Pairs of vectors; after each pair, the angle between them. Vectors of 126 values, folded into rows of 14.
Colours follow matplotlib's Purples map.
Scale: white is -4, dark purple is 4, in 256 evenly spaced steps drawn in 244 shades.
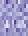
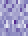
nearly parallel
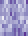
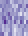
partly opposed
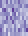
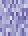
partly opposed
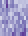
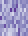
orthogonal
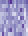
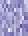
partly opposed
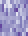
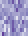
orthogonal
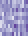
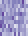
nearly opposite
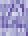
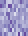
orthogonal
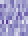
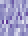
nearly parallel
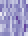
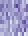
partly aligned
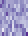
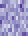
partly aligned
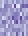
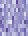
orthogonal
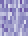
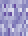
partly opposed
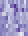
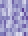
partly aligned
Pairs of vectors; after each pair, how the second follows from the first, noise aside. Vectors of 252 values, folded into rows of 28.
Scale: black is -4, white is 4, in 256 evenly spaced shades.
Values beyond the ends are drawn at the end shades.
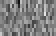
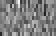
negated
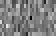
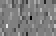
partly zeroed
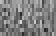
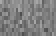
shrunk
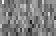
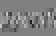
partly zeroed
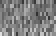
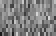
negated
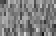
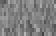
shrunk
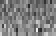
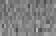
shrunk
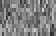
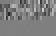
partly zeroed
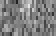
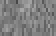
shrunk
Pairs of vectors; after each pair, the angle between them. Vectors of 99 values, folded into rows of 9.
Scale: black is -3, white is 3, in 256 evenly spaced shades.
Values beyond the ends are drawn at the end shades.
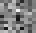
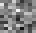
nearly parallel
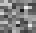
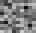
nearly opposite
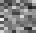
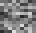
partly opposed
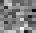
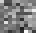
nearly opposite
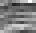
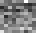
partly aligned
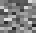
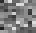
partly opposed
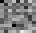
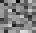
nearly parallel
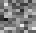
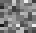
orthogonal
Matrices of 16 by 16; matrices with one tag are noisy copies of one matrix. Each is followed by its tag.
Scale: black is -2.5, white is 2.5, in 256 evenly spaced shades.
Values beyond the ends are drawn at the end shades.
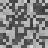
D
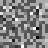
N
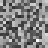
N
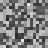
D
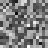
D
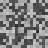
D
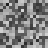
D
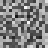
N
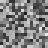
D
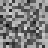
N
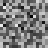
N
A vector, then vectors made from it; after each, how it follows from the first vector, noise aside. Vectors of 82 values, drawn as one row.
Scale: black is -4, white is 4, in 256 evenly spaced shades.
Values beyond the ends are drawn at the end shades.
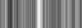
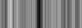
negated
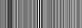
sign-scrambled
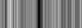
negated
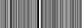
sign-scrambled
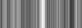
reversed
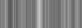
shrunk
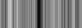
negated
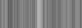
shrunk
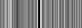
sign-scrambled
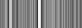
sign-scrambled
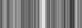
reversed
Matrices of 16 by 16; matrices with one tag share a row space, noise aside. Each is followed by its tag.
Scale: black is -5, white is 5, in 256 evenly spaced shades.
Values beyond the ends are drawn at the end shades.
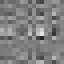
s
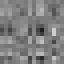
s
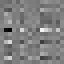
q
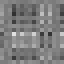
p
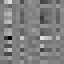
q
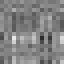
p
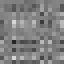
p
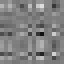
s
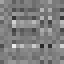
p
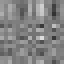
s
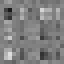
q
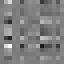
q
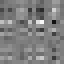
s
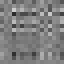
p
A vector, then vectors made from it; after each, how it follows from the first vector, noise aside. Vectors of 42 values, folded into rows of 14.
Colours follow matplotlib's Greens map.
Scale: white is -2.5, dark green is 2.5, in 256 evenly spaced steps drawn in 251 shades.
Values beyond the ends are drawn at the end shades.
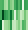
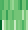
partly zeroed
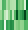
reversed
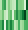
reversed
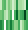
reversed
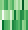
negated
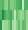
shrunk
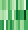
reversed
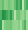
shrunk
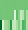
partly zeroed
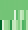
partly zeroed
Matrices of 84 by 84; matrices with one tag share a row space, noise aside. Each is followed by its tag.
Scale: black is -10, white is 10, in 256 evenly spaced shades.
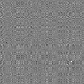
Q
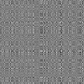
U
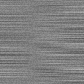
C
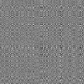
U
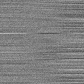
C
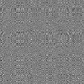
Q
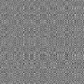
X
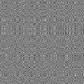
X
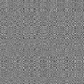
X
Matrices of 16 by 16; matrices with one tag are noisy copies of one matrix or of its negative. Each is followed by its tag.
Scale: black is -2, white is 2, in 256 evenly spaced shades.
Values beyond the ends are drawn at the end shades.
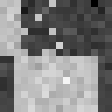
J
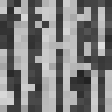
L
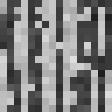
L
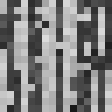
L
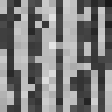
L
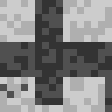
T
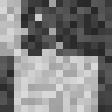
J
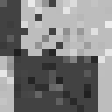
J
